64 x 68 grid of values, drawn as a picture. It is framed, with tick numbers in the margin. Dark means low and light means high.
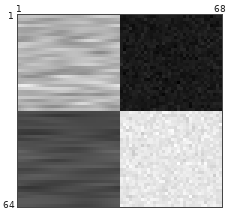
It is made of 2 by 2 panels. Panel 1,1: high, streaked across. Panel 1,2: very low, fine-grained, faint in contrast. Panel 2,1: low, streaked across, faint in contrast. Panel 2,2: very high, fine-grained, faint in contrast.
